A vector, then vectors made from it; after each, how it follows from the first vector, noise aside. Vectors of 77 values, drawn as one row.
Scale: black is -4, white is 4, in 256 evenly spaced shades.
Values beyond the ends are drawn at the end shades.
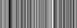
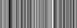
copied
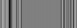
partly zeroed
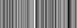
wrapped around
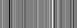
partly zeroed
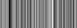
copied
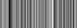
copied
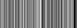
wrapped around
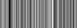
copied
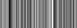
copied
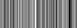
wrapped around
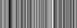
copied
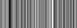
copied
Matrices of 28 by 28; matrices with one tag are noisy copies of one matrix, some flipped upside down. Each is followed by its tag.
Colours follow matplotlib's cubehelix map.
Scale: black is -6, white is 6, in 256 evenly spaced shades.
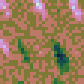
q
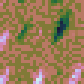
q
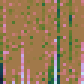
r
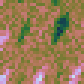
q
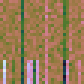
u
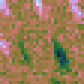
q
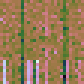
u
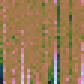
r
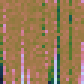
r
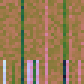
u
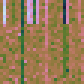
u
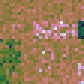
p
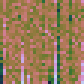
r
